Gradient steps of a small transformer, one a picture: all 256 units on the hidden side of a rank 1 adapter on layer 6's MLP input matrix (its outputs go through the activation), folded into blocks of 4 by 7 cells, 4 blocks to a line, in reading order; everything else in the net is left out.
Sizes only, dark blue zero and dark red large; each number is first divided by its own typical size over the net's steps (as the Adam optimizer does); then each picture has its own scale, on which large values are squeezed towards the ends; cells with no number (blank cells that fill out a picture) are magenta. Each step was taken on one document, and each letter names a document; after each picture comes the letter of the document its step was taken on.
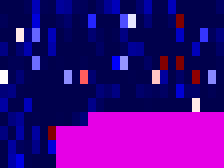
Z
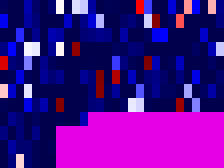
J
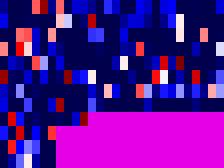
Z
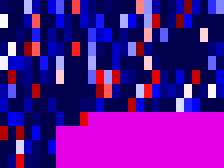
J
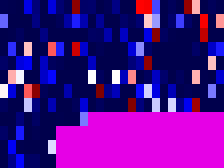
J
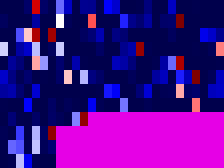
Z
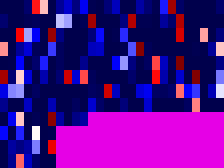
Z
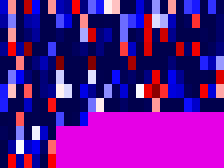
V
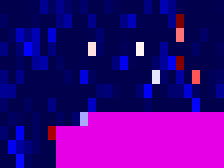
Z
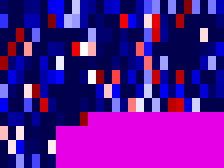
J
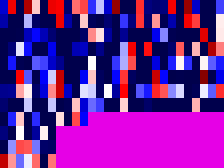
V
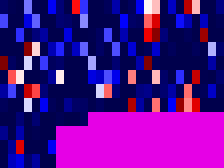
J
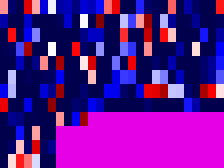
V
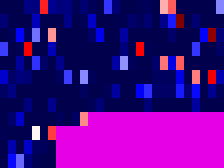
Z
